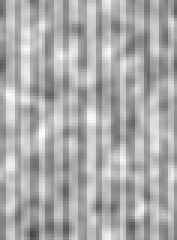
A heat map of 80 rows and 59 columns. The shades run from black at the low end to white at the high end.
Average level on the scale: 70%. Stripes: upright, repeating 11 times. Slope: none. Histogram: bell-shaped.
